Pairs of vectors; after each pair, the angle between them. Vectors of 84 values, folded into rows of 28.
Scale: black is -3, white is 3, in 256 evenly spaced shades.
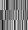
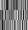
nearly parallel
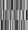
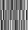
nearly parallel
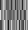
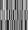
partly aligned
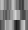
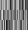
orthogonal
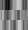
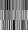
partly aligned
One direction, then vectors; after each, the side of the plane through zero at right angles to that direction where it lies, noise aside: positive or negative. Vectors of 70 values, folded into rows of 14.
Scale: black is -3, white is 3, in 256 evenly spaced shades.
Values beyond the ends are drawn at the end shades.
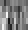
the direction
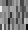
positive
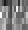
positive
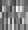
negative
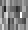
positive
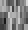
negative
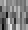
negative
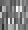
negative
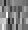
positive
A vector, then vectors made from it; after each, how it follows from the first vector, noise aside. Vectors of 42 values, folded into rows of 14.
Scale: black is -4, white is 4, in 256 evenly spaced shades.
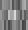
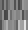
wrapped around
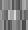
copied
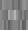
shrunk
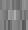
shrunk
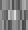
copied
